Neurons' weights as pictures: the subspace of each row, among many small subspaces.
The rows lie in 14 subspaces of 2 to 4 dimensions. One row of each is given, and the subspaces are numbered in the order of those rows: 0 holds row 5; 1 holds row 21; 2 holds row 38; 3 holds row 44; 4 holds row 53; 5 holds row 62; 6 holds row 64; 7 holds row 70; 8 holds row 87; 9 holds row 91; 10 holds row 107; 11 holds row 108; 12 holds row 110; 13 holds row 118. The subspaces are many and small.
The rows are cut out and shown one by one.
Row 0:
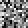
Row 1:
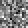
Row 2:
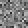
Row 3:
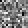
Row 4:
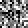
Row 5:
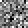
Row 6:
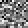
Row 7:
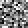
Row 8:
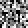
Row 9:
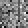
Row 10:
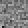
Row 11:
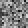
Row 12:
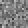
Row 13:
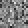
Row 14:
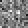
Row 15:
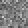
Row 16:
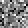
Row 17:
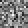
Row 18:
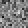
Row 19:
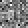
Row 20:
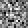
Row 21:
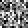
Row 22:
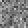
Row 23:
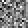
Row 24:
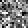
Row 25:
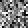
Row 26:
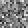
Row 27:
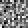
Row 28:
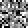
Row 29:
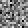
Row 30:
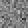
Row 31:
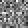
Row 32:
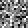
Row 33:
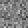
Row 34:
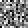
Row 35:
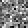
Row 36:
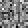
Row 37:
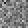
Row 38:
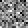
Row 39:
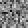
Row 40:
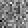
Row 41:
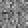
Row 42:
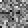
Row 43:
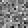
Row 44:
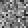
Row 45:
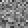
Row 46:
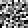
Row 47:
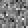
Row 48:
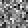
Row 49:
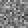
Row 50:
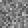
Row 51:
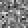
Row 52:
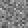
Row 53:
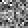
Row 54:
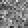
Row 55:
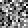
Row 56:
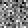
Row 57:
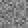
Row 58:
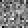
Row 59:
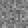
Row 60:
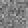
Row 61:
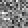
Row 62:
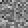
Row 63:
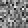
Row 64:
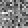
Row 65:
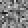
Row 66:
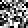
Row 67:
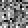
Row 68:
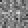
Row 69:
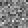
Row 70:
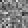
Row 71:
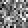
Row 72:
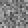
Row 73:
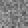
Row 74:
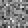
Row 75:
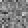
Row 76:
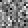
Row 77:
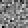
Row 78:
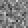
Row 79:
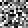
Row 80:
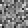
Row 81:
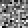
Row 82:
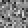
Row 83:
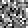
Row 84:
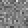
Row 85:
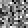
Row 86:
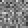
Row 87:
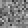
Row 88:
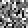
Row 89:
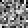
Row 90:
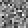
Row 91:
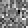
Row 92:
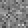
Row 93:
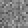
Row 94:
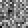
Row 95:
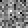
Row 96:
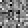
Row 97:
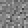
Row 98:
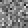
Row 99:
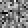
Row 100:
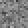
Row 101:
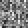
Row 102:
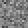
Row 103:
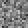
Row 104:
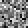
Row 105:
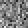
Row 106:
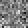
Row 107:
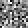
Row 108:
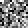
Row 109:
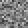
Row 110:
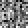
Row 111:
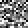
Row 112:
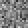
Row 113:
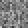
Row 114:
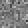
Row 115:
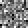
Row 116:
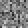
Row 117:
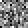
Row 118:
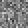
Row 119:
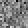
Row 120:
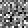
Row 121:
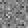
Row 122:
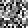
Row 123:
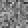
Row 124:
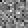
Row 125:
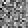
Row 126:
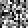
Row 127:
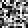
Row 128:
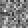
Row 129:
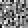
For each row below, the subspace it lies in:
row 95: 2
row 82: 3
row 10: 0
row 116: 1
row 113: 1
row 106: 7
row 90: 8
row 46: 0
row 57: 2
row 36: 12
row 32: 10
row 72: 9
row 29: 10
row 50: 3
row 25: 3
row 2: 10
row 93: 9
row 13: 8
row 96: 4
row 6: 5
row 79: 8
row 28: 7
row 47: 9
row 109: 5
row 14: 4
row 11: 8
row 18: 3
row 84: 13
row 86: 13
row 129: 10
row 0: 8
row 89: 0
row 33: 7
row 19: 4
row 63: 8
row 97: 0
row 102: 4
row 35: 0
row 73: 9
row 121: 2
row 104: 12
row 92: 2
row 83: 11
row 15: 12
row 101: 1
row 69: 8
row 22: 10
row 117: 1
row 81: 0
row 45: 5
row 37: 2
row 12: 10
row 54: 12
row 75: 7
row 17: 8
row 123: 13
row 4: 4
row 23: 2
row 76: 11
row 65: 6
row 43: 0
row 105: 9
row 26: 3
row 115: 10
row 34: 10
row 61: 6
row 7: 5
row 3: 7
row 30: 6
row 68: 4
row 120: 0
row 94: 2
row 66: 1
